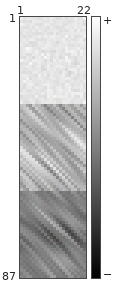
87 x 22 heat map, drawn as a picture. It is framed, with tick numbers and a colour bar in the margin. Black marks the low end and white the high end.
The table splits into 3 rows of 1 panel. Panel 1,1: very high, fine-grained, faint in contrast. Panel 2,1: high, slanting down to the right. Panel 3,1: middling, slanting down to the right.
